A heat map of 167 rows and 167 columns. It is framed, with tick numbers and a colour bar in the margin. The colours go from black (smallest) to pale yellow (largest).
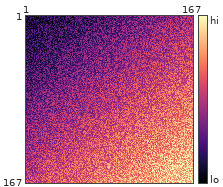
The grain is fine, like static. The ninth with the highest average is the bottom right. No regular stripes run through it. There is an overall slope up to the bottom right. The ninth with the lowest average is the top left.
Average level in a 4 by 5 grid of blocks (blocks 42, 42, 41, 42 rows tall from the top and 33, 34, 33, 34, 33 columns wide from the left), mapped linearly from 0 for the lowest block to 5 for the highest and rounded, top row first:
0 1 1 2 2 | 1 1 2 3 3 | 2 2 3 4 4 | 3 3 4 4 5
